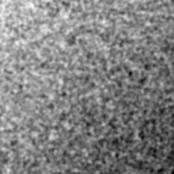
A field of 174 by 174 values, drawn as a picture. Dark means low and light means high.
The ninth with the highest average is the top left. No lone cell stands out from its neighbours. The field climbs toward the top left. The ninth with the lowest average is the bottom right. The texture is blotchy.
